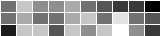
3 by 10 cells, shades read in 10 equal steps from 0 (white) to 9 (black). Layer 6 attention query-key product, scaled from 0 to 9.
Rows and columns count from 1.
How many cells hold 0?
1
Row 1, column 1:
5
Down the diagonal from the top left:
5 3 2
